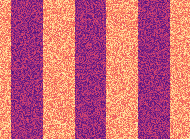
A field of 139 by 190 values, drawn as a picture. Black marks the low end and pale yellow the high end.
Average level on the scale: 60%. Slope: none. Histogram: flat. Stripes: upright, repeating 3 times.
